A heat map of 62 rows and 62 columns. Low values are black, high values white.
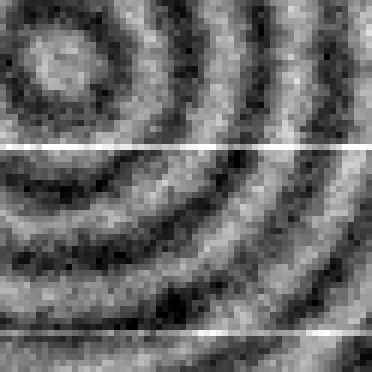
Rings: centred on the top left. Average level on the scale: 40%. Slope: none. Odd lines: rows 25 and 56.
